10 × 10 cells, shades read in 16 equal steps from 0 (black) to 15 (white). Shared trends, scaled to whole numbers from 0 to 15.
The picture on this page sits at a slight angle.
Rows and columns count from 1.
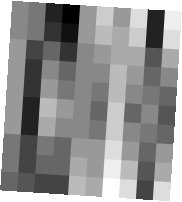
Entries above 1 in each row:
9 9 10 10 10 10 10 10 10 10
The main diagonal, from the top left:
8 7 6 6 8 6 12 9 5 13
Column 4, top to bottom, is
0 1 3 6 7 9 8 6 6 4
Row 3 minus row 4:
0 1 -2 -3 0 1 -1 1 -1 2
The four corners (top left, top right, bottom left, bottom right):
8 14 6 13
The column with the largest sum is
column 7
